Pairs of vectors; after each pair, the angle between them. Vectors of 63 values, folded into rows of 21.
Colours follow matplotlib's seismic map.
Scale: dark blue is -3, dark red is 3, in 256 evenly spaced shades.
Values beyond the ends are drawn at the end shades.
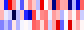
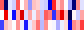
orthogonal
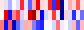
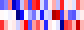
orthogonal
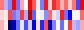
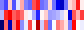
orthogonal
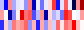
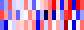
partly aligned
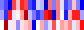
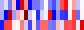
partly aligned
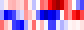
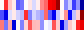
partly aligned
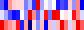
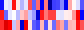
partly aligned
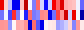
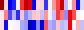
partly aligned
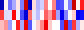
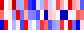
orthogonal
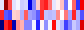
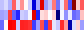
orthogonal
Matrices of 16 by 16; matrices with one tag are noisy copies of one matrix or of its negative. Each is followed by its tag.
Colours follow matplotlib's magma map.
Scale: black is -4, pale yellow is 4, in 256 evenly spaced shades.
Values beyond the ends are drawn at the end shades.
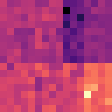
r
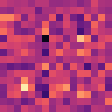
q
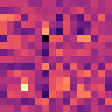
q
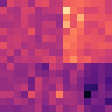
r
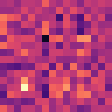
q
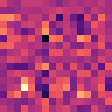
q
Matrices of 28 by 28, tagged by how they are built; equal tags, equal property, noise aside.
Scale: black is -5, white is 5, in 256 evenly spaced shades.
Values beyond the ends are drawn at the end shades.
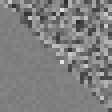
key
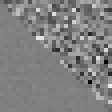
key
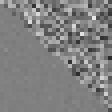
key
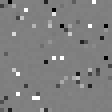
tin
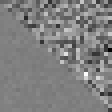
key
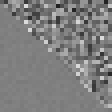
key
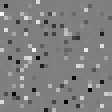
tin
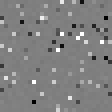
tin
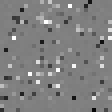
tin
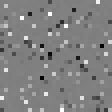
tin
